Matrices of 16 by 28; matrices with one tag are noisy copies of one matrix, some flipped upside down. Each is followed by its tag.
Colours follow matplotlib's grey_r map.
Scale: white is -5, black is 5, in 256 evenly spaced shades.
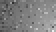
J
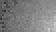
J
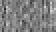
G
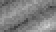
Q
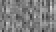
G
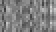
G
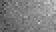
J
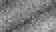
Q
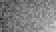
J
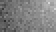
J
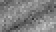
Q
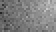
J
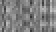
G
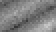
Q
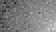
J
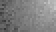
J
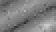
Q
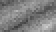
Q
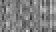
G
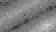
Q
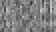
G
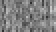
G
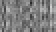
G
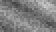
Q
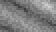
Q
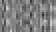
G
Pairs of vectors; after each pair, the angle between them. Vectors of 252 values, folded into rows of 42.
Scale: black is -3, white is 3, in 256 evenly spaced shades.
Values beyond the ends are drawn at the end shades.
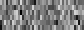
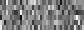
nearly opposite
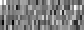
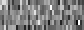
partly aligned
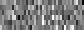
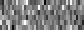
orthogonal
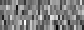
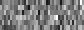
partly aligned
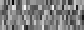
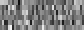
partly aligned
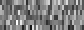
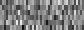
nearly parallel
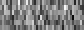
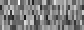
partly aligned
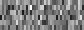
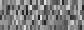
nearly parallel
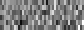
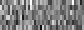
orthogonal
